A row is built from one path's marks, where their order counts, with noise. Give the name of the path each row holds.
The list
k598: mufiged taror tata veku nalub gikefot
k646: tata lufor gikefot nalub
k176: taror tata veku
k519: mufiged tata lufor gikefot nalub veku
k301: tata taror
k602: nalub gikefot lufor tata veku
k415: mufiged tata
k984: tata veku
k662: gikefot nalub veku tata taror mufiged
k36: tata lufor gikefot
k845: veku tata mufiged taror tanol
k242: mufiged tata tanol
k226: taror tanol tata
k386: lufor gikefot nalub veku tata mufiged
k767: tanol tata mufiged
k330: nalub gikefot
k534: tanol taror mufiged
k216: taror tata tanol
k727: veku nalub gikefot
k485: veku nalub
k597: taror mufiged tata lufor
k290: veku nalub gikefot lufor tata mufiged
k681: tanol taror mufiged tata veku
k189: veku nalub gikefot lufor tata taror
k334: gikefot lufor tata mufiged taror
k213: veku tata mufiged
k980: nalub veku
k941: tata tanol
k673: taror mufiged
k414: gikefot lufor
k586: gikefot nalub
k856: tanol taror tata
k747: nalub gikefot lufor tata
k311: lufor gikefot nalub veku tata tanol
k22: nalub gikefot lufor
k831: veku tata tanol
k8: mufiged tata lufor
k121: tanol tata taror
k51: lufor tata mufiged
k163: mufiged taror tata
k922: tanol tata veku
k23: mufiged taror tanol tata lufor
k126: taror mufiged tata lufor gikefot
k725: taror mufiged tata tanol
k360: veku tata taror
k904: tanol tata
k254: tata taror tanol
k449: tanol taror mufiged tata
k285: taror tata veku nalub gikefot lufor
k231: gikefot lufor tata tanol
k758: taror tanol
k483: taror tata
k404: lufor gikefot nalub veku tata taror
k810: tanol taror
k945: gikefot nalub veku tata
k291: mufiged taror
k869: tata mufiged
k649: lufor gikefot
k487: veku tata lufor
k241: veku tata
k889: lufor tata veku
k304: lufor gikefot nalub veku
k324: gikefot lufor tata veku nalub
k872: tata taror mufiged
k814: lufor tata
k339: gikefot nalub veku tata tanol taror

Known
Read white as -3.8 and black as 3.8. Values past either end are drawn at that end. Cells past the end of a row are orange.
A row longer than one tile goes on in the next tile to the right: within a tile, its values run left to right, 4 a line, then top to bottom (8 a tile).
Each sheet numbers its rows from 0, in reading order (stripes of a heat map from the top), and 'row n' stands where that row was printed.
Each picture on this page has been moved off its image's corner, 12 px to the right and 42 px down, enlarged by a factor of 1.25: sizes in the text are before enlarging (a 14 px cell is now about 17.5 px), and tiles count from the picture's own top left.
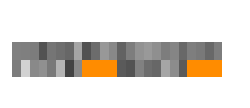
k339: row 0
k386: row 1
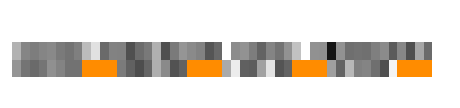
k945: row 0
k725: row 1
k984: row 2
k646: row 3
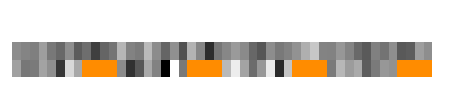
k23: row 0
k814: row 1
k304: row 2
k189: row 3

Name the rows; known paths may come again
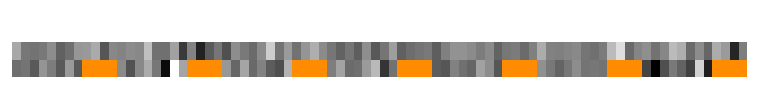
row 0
k856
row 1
k8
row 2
k598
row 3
k845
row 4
k386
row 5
k945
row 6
k415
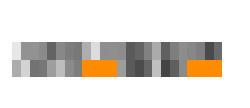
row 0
k889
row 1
k231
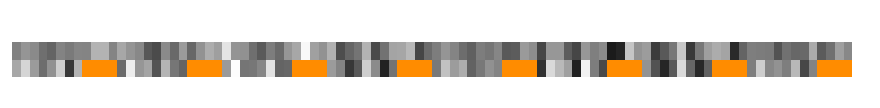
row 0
k519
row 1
k360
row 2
k176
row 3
k831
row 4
k189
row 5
k291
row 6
k941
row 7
k339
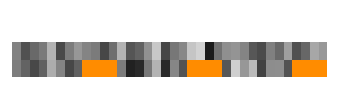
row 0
k725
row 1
k904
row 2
k301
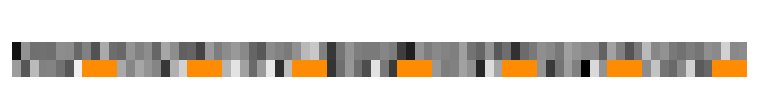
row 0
k646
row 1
k285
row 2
k304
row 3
k534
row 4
k23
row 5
k747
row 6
k681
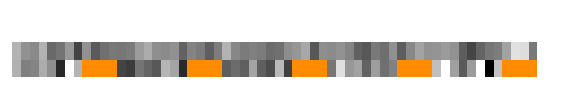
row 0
k487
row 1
k213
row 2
k483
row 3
k404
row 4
k980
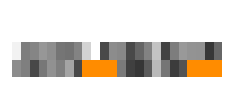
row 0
k241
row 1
k242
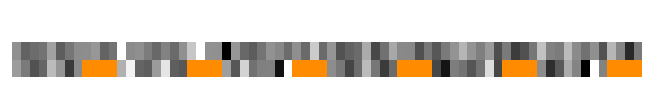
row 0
k311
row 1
k984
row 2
k586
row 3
k216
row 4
k51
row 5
k814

